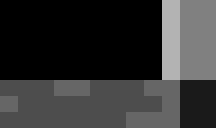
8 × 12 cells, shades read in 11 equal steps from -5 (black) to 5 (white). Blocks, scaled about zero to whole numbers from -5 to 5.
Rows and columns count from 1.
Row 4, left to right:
-5 -5 -5 -5 -5 -5 -5 -5 -5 2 0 0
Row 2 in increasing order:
-5 -5 -5 -5 -5 -5 -5 -5 -5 0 0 2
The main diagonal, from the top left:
-5 -5 -5 -5 -5 -2 -2 -1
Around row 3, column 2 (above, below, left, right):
-5 -5 -5 -5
